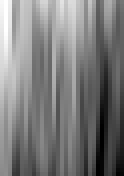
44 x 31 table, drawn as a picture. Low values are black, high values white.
Slope: up to the top left. Grain: streaks running down. Ninth with the lowest average: bottom right. Histogram: bell-shaped. Mirror symmetry: none.
